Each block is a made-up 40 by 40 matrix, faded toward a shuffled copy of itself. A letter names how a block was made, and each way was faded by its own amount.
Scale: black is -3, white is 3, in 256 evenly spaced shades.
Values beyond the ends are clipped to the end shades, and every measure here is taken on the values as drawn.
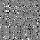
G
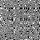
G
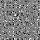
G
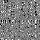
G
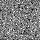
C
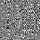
G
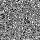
C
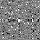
G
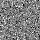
C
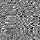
G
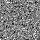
C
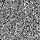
C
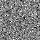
C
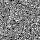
C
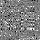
G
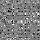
G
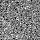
C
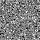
C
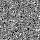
C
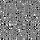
G
